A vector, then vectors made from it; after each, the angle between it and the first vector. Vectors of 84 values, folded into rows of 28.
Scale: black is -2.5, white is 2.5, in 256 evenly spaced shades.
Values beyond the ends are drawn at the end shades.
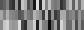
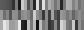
nearly parallel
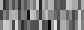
partly aligned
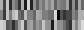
orthogonal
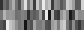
partly aligned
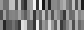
nearly opposite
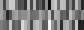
partly opposed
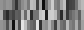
partly opposed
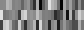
partly aligned
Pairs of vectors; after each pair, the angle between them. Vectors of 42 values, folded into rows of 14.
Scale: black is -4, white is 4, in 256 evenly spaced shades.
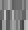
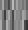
nearly opposite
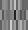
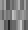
orthogonal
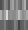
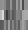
orthogonal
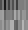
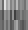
nearly opposite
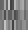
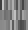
orthogonal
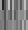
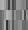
partly opposed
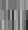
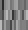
orthogonal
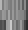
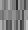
partly opposed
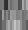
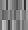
orthogonal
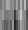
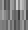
partly aligned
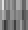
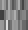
orthogonal
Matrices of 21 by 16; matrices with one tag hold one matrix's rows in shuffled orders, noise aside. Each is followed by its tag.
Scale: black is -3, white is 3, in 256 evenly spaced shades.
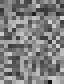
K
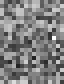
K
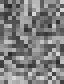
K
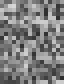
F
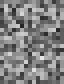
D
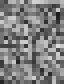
F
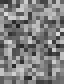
K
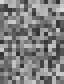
F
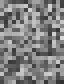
K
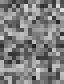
K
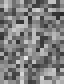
D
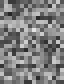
K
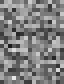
K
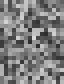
D
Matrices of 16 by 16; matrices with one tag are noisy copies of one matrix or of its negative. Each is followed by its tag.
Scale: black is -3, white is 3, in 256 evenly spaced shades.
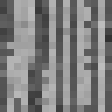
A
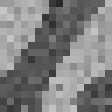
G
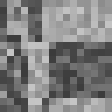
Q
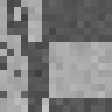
Q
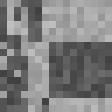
Q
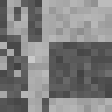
Q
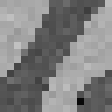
G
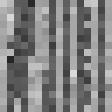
A
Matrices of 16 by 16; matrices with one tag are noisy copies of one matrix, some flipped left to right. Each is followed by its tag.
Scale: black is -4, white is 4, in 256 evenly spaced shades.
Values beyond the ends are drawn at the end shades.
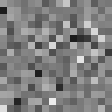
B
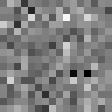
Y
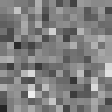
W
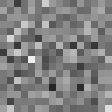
B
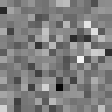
B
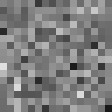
W
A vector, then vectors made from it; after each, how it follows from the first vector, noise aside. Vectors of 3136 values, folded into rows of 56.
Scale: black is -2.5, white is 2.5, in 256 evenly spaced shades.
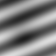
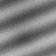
shrunk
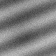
shrunk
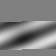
partly zeroed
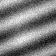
negated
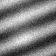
negated
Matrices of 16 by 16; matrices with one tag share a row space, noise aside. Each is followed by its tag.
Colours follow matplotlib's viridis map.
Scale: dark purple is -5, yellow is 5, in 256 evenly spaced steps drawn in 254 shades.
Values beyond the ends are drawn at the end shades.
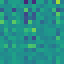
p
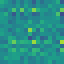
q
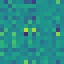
p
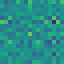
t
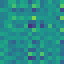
q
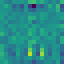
q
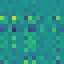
p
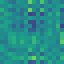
q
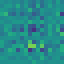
q
